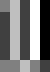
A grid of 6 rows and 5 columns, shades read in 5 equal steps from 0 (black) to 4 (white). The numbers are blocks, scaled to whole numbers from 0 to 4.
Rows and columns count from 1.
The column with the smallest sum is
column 5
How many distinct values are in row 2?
4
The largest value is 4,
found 5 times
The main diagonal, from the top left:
2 3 1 4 0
